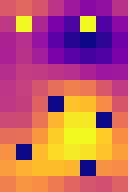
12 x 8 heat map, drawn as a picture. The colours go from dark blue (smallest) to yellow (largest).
The ninth with the highest average is the bottom middle. The middle left is the smoothest part. No single row or column stands out from its neighbours. Values change most from cell to cell in the centre. Six lone cells stand out: two far higher and four far lower than their neighbours.
